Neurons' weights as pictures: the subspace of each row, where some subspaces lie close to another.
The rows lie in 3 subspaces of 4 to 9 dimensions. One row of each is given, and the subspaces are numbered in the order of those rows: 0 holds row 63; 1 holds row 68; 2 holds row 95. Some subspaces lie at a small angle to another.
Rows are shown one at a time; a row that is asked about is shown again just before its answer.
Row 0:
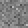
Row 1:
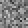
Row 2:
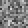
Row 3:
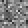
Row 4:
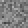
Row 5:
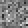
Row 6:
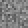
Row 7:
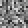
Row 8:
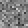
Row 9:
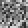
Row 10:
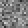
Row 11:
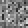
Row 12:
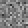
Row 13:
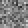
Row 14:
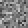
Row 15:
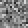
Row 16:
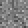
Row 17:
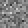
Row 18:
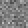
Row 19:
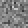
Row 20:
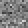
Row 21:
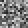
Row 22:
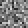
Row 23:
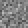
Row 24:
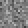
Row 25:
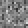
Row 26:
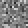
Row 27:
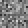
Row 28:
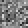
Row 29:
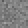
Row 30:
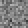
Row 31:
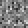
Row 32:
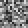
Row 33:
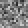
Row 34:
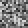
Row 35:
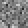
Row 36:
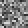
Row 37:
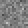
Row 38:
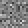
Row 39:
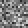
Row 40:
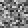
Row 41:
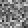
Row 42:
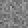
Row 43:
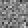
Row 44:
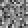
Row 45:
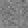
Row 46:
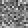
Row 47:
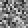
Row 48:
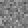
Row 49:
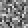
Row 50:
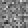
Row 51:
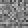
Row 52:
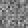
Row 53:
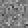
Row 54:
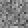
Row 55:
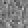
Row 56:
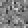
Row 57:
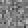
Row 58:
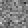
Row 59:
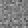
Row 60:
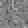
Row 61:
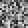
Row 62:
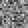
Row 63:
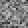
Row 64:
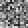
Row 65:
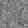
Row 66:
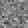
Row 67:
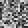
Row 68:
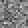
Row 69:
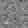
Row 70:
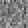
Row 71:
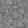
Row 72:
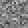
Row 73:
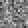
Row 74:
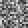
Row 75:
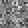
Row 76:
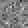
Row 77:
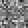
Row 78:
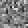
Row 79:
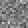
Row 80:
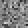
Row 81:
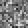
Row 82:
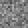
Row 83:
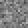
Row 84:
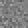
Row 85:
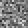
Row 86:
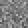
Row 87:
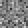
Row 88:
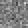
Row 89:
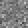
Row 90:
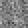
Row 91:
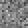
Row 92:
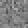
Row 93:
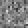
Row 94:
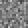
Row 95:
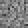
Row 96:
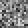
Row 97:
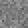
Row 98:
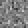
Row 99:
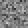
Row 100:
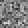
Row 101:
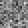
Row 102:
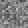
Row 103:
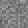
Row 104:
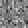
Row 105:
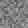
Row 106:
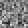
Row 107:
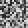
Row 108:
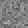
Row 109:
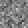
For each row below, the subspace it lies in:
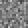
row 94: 2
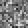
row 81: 2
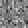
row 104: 1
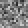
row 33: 2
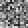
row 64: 2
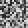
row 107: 2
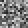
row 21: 2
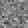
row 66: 2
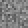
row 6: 1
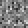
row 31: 1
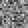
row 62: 2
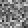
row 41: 2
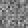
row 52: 0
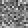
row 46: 0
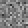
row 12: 0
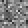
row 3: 1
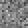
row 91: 0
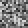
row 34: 0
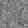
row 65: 0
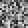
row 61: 0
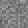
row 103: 0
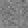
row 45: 0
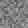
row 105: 2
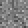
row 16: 1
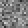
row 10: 2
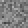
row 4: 1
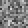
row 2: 2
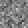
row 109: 2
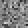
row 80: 1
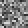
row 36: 2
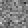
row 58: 2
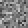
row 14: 1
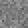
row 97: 2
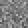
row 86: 2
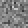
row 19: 1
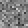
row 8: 0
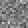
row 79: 0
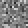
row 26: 1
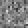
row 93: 1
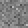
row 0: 0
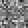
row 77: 0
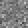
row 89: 1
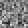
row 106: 0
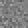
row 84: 2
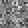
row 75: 2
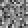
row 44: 2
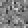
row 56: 1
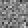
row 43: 0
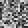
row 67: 1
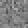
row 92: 1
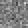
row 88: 2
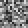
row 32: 1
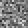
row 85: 0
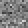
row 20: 0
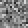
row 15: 1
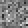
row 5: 1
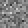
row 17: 2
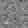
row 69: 0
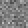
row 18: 0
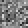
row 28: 1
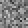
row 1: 0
